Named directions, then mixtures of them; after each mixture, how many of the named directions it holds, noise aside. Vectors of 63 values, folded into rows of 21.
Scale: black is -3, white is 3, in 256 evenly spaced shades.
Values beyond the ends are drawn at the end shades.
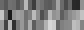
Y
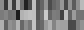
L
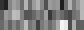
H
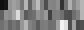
one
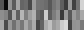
three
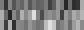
two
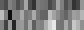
one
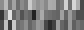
two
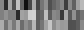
one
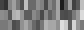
two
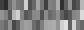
two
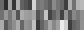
two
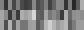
two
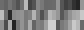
one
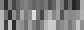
two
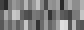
one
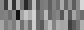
one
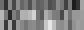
two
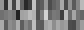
one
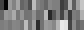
two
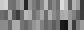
two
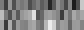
two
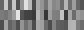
one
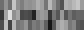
three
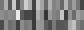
one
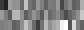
two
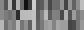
one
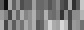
three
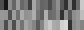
three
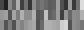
three
